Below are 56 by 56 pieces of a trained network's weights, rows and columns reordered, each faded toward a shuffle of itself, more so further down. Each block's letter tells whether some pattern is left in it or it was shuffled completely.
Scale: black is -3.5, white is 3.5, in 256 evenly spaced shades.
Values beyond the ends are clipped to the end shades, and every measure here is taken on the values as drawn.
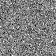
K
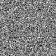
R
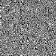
R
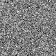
K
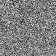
K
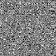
R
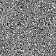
R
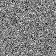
K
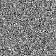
R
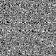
R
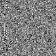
R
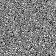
K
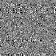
R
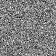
K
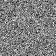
K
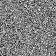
K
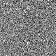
R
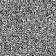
R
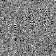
R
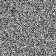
K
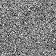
K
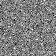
K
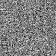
R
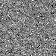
K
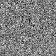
R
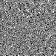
R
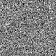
R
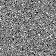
K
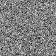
K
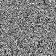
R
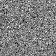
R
